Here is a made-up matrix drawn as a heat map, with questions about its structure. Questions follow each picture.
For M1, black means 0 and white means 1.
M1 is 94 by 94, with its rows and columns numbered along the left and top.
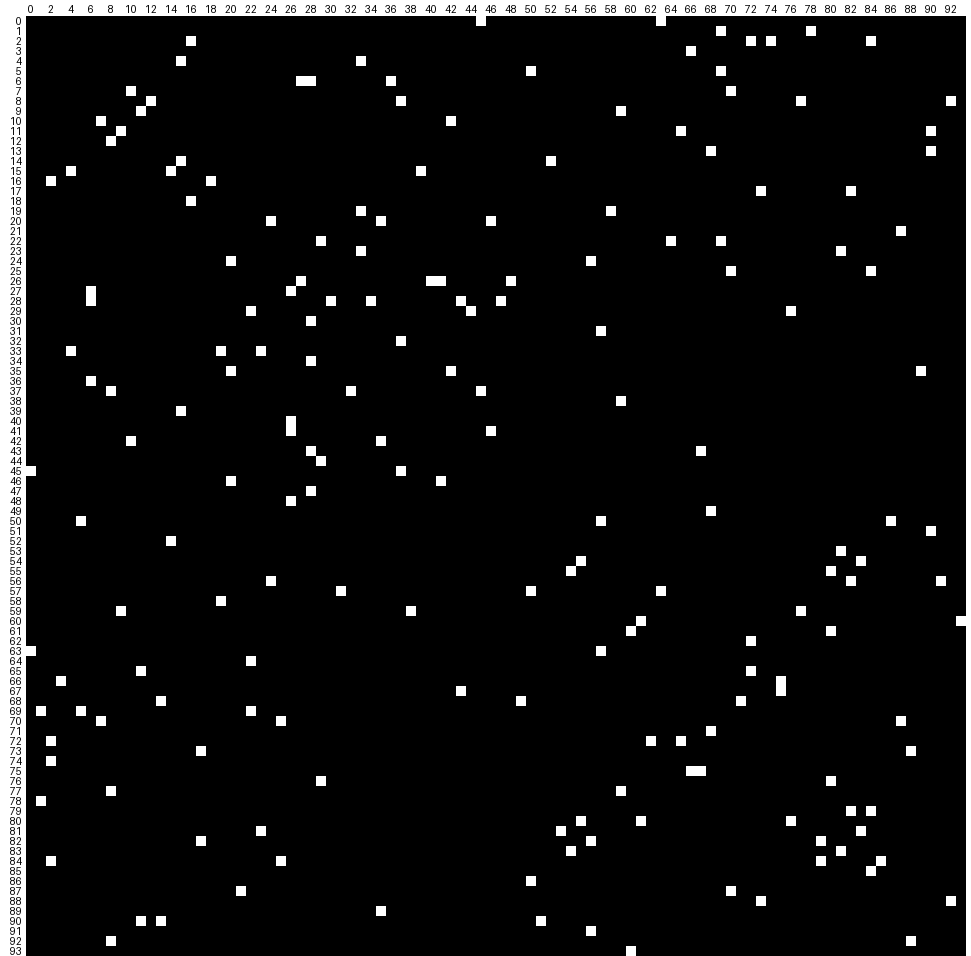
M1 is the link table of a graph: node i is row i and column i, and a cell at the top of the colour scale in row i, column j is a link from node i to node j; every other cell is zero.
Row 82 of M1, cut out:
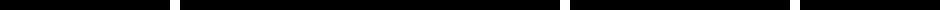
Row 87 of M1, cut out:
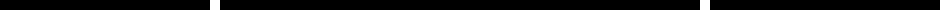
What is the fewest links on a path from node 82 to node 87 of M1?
5
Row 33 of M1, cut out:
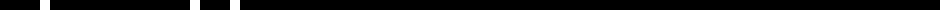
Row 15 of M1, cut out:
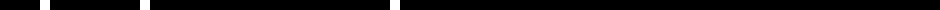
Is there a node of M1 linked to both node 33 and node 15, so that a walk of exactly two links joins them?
yes
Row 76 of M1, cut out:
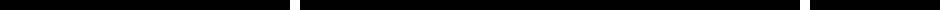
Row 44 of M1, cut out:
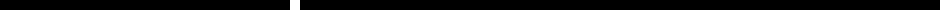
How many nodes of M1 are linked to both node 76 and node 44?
1
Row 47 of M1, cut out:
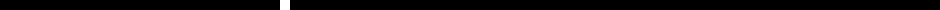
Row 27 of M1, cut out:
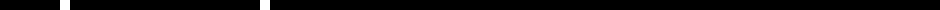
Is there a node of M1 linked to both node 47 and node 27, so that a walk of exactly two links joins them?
no
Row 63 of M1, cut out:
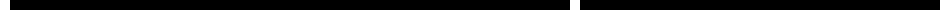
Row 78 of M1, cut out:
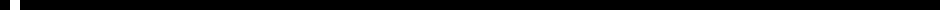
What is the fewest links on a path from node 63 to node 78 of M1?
6
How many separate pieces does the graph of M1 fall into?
1
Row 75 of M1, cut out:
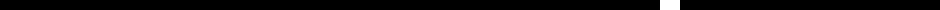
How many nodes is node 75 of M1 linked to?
2
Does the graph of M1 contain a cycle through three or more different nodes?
yes
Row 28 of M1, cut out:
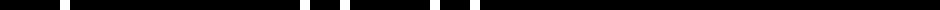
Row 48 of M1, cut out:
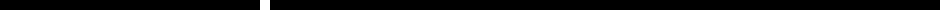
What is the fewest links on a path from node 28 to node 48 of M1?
4
